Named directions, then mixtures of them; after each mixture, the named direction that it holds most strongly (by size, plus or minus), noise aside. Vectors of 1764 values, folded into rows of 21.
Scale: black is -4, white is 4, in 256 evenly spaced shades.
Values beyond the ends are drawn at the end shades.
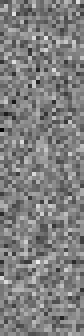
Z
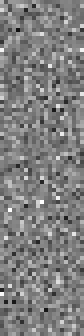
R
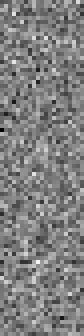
Z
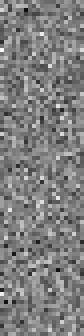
R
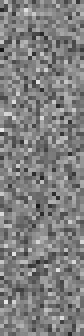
Z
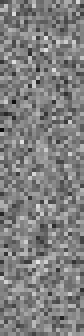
Z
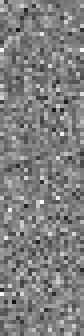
R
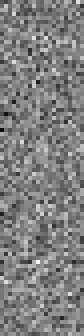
Z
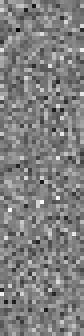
R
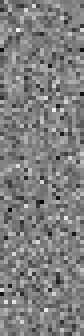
R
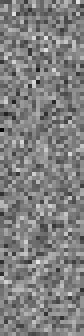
Z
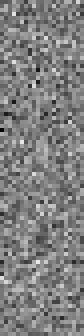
Z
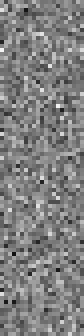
R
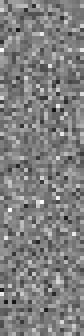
R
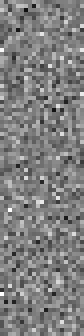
R
